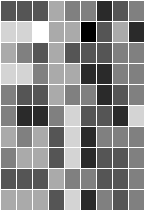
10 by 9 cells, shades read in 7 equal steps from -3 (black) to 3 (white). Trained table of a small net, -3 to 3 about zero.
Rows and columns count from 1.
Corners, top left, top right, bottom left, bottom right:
-1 0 1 0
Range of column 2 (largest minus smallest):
4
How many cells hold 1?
17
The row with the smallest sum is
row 1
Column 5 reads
0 1 -1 1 0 2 2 2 0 2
